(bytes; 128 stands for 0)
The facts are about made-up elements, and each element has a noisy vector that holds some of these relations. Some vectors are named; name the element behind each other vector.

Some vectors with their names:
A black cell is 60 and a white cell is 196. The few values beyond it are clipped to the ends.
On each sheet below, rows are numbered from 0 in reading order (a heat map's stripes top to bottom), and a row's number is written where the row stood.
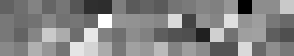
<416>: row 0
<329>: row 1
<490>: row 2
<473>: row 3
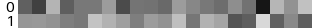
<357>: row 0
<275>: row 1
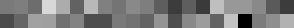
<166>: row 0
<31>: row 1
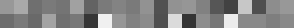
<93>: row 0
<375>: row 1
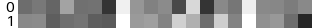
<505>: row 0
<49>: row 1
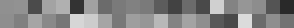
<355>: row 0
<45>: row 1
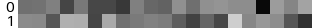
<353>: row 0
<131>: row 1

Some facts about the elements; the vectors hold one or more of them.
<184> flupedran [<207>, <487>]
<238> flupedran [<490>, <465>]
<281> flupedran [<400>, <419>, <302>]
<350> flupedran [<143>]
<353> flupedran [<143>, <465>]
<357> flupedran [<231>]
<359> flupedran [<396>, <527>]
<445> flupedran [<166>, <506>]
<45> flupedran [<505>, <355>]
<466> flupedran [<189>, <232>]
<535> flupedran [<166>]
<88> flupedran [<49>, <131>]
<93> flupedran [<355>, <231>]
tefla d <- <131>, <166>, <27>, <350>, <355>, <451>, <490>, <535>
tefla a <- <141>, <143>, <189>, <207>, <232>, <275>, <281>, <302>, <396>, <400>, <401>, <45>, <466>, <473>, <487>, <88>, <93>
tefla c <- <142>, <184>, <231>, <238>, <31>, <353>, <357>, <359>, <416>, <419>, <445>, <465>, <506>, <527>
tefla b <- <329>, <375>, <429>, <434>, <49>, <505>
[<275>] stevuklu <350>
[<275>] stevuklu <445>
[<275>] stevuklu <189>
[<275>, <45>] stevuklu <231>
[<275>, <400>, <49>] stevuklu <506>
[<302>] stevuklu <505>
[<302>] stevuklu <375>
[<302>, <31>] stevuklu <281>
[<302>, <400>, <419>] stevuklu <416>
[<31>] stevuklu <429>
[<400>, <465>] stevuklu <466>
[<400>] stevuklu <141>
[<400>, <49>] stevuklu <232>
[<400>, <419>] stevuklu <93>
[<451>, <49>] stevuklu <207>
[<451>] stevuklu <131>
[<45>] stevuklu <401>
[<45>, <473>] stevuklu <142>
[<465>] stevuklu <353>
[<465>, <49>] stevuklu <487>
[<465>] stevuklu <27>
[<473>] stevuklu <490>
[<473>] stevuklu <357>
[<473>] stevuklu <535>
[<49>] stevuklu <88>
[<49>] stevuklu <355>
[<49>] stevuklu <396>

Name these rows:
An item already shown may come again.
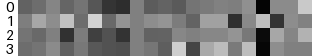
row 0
<416>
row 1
<302>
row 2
<506>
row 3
<465>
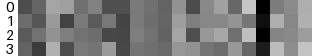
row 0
<31>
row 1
<445>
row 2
<419>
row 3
<142>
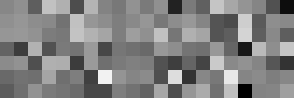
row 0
<451>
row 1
<143>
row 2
<275>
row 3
<142>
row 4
<27>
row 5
<429>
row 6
<419>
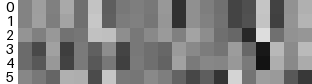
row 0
<281>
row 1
<281>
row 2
<401>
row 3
<231>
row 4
<445>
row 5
<350>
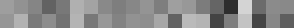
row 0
<189>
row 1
<400>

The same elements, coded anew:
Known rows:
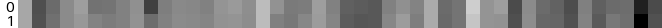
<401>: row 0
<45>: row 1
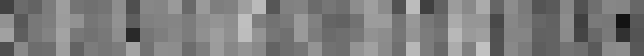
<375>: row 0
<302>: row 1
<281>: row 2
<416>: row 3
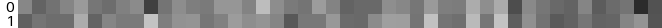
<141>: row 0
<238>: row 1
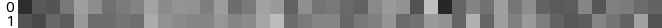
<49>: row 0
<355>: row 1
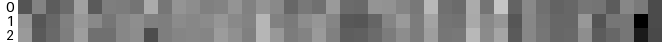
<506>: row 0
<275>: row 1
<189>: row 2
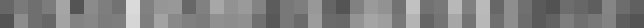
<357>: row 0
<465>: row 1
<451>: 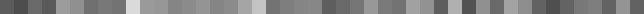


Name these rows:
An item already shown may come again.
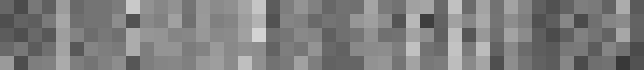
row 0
<166>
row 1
<429>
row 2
<131>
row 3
<231>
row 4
<143>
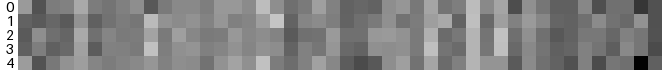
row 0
<143>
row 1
<350>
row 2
<353>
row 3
<445>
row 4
<473>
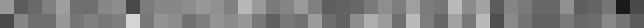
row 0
<189>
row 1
<419>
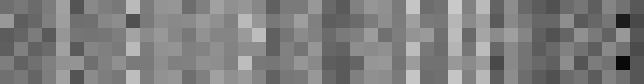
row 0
<142>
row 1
<189>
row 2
<27>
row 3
<445>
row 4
<400>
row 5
<142>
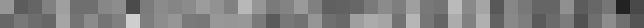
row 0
<189>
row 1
<31>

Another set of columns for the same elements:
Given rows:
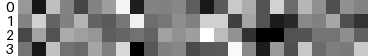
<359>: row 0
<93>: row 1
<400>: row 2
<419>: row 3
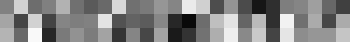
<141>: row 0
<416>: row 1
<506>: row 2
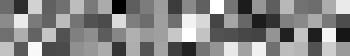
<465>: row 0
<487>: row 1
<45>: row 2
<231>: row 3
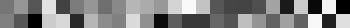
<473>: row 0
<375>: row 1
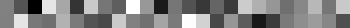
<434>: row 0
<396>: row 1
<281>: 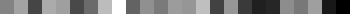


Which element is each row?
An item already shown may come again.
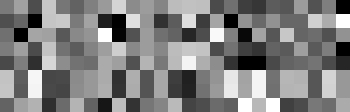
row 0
<143>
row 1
<49>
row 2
<31>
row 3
<143>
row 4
<302>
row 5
<231>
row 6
<231>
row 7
<350>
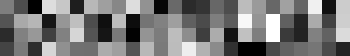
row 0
<429>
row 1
<355>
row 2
<451>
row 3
<302>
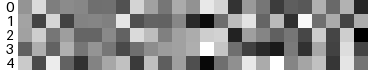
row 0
<189>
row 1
<416>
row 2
<401>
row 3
<275>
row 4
<142>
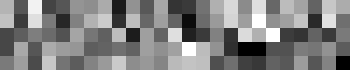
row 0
<445>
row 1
<357>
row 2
<166>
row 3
<400>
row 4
<143>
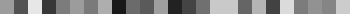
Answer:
<353>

